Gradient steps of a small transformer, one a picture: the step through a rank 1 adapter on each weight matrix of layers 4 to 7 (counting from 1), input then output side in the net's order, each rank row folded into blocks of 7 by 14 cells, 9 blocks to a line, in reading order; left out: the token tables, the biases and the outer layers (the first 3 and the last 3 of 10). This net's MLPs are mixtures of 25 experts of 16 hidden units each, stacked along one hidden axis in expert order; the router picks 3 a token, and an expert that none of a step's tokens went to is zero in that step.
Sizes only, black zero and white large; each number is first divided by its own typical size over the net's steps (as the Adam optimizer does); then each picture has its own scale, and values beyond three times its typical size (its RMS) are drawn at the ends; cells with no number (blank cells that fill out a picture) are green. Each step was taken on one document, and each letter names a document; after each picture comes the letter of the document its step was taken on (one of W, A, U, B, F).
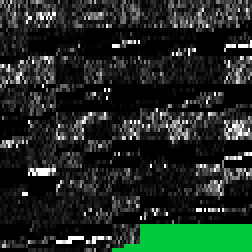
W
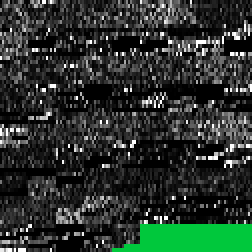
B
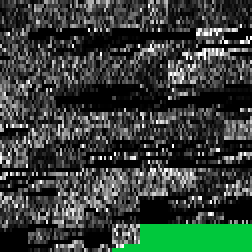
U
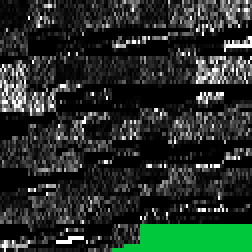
W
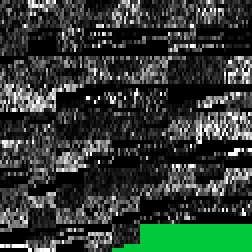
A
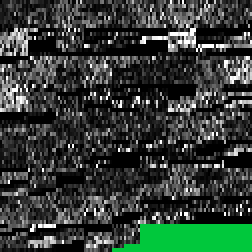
A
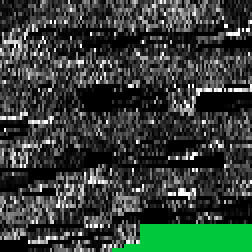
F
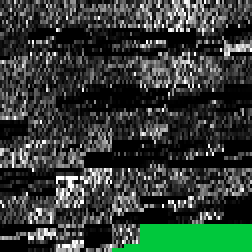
F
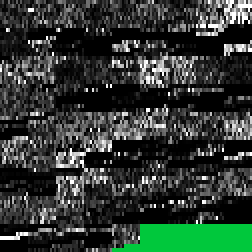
F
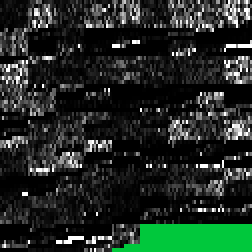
W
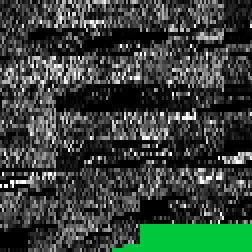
U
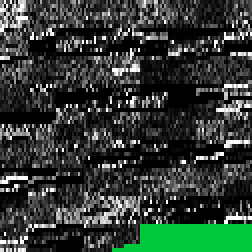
B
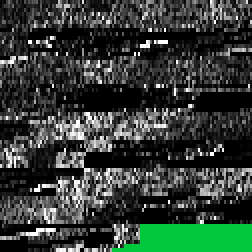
F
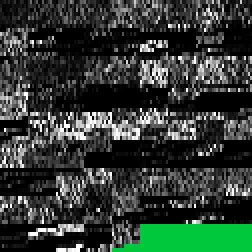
F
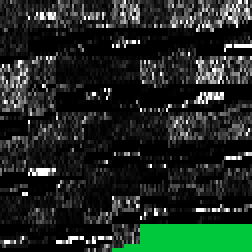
W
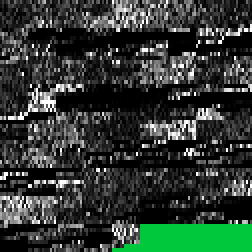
U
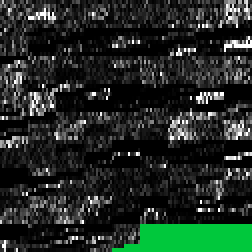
W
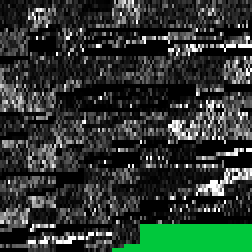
W
